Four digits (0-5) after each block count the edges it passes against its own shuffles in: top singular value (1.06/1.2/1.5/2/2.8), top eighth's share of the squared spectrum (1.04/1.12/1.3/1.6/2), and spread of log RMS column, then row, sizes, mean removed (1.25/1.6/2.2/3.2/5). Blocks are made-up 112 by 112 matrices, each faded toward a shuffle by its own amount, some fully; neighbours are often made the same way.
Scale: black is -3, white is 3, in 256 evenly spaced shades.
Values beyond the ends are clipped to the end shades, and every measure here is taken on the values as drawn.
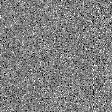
1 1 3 0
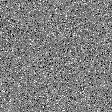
0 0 0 0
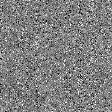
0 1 3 0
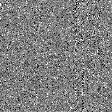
1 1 3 0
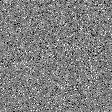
0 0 0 0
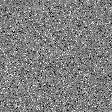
0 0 0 0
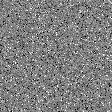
0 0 0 0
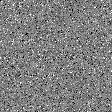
0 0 0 1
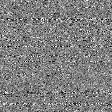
1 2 0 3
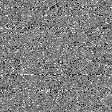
2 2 0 3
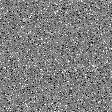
0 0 0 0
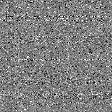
1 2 0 3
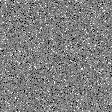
0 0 0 0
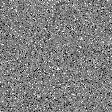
0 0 0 1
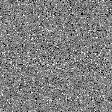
0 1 0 2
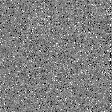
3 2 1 0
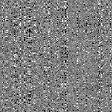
4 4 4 2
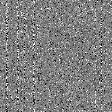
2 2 3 0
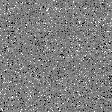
3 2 0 1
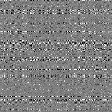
5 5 2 4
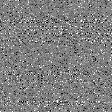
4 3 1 3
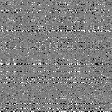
4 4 2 4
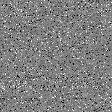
2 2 0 1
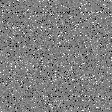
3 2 0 1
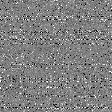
4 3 1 3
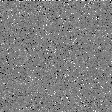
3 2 0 1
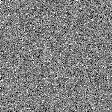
2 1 0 0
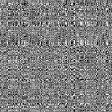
5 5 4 4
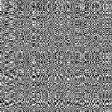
5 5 4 4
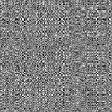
5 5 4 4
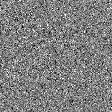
3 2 0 0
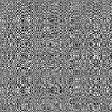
5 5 4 4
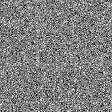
3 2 1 1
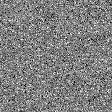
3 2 0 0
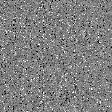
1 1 2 0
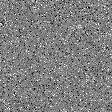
0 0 0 0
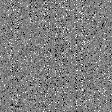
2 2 3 0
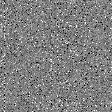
1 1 2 0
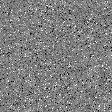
0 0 1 0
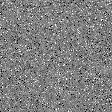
0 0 1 0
